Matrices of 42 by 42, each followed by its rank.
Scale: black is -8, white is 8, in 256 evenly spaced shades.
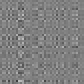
two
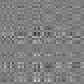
two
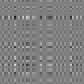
one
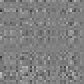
three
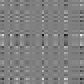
one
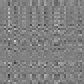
three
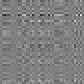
two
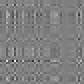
two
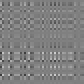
one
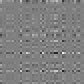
two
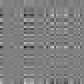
one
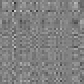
three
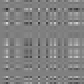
one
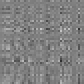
three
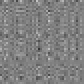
three
